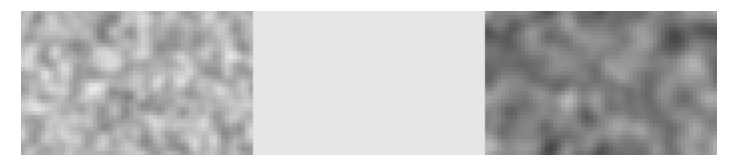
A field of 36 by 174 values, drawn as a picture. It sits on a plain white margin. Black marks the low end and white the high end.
The table splits into one row of 3 panels. Panel 1,1: high, blotchy. Panel 1,2: very high, flat. Panel 1,3: middling, blotchy.
